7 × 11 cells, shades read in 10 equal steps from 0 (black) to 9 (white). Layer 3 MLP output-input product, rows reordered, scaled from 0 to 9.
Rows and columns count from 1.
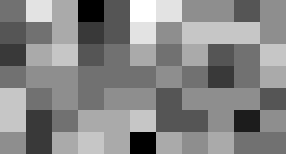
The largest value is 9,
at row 1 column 6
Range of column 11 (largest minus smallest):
4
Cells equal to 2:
5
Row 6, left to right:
7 2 4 6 6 7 3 3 5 1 5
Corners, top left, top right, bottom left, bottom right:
4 5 5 4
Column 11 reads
5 5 7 6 3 5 4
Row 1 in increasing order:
0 3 3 4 5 5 5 6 8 8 9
